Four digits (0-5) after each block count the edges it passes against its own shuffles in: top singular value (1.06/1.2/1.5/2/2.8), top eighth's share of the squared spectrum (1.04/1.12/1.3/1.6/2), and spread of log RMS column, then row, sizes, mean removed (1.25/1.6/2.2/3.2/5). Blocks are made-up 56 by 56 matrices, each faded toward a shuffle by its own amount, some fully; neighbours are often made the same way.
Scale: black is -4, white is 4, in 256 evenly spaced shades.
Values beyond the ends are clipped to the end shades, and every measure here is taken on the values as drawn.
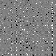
4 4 2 2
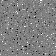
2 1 0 0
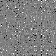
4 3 1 1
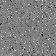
2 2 1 0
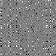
4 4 2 2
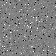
0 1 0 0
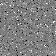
2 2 0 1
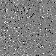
3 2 0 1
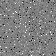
1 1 0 0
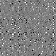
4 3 2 1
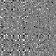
4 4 3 2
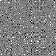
3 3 1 1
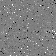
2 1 0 0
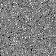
0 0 0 0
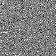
1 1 1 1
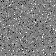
0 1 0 0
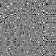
4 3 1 2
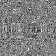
3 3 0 1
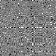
4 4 2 2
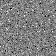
0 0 0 0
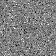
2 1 0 0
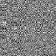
4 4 2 2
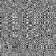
4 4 3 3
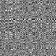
4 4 2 3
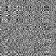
4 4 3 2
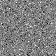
0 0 0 0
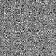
3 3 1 1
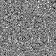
3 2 1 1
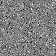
1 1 0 0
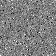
0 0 0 0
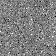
1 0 0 0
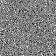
2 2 0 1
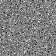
0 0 0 0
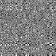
4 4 2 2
